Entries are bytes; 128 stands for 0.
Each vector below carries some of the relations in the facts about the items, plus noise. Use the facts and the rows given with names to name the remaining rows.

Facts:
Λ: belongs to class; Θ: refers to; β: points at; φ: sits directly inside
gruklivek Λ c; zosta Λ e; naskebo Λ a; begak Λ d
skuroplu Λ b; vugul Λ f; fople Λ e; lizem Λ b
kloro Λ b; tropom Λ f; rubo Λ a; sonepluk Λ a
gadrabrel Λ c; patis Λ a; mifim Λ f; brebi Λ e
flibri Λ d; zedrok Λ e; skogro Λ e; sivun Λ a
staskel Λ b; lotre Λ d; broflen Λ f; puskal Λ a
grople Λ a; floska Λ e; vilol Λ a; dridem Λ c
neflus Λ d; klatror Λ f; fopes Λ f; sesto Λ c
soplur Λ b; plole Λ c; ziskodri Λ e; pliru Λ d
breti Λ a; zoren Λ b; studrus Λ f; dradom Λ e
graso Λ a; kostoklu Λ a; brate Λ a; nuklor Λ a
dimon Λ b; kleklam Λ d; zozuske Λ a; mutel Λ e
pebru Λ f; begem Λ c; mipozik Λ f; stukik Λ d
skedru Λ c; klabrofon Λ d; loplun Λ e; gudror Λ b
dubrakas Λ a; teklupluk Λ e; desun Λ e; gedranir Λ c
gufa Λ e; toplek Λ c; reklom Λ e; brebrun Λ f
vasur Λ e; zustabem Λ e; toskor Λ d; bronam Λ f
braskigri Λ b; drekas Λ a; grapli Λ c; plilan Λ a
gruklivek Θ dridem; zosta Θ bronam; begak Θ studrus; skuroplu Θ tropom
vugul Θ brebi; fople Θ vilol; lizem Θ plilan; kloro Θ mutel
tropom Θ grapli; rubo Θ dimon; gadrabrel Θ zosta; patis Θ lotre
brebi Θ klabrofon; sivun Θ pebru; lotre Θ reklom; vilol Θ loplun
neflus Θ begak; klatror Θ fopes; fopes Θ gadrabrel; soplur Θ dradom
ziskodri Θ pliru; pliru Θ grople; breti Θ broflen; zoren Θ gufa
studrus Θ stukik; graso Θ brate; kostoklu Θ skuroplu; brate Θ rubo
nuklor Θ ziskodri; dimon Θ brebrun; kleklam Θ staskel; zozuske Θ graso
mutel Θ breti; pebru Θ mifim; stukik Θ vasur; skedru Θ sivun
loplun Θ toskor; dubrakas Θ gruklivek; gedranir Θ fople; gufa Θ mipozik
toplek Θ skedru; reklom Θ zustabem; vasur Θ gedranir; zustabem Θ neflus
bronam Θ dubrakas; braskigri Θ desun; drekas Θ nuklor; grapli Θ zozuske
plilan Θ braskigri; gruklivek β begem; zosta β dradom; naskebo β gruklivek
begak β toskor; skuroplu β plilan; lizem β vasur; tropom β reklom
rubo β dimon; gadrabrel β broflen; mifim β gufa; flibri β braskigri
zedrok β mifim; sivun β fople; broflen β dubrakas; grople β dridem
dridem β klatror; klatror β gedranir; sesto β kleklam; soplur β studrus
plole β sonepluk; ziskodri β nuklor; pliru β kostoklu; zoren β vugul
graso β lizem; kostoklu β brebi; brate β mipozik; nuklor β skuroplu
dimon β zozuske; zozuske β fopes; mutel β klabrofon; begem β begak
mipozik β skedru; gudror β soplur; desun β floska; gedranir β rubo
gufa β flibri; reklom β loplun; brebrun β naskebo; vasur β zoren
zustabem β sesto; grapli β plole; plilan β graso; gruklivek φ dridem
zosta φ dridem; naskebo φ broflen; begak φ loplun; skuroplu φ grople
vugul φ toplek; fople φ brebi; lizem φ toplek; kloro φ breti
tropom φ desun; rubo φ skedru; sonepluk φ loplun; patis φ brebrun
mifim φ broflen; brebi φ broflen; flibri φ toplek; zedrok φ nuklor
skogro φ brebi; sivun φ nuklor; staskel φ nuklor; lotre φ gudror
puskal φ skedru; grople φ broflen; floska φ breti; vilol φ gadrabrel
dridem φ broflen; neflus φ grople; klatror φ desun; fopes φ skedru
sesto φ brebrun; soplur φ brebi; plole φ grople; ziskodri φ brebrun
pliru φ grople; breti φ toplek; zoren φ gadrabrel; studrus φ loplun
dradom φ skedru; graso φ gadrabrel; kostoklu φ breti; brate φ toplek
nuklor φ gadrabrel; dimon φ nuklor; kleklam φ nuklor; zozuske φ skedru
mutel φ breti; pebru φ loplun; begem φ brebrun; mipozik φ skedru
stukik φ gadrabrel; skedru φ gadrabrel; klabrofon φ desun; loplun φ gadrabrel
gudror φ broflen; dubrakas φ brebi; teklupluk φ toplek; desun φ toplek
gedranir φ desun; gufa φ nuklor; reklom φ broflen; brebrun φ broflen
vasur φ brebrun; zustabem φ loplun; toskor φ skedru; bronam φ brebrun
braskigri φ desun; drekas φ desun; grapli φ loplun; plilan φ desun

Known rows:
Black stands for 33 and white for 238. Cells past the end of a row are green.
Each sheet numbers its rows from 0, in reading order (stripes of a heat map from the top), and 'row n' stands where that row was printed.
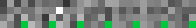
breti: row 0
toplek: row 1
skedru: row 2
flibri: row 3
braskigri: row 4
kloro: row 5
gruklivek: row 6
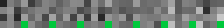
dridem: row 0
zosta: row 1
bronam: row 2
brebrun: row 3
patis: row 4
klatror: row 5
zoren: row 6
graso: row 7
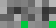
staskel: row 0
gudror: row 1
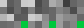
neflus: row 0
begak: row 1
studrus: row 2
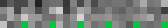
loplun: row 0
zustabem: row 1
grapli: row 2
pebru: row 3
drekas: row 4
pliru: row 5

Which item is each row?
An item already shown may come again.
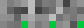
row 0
soplur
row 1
dimon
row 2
fopes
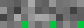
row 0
sonepluk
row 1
kleklam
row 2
mifim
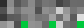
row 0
desun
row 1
tropom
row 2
gadrabrel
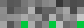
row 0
sivun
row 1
skuroplu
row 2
loplun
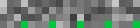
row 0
toskor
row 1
zedrok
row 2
toplek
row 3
naskebo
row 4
stukik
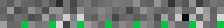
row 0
vasur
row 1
zedrok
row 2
nuklor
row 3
vugul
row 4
mifim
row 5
gruklivek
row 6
brebi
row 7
gadrabrel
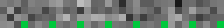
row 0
gedranir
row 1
mifim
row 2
pliru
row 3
kleklam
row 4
reklom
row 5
skogro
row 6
zustabem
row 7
skogro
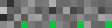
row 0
dradom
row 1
pliru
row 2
fople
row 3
vilol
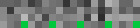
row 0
brate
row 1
ziskodri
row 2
gufa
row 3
grople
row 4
kleklam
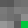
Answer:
mutel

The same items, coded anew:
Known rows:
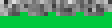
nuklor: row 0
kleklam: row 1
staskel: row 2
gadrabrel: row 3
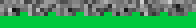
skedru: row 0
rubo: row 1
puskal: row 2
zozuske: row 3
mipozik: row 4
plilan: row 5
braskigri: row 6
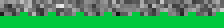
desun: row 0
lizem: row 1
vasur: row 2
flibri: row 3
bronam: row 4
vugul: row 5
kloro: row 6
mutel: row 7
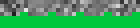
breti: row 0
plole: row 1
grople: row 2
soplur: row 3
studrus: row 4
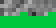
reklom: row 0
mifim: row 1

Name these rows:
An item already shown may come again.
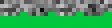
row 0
zustabem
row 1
dradom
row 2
zustabem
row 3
tropom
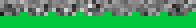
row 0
desun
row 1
dridem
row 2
dridem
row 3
begak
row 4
pliru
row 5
gruklivek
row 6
tropom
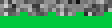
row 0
begak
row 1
brate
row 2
patis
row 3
gedranir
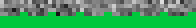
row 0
zoren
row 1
vugul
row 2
desun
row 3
skogro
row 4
graso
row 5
pebru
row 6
ziskodri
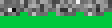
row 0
fopes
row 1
stukik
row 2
grapli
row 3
stukik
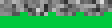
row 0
kleklam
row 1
dridem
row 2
sonepluk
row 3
vilol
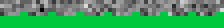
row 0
fople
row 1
toskor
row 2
naskebo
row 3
skuroplu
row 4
reklom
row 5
zosta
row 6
dimon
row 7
toplek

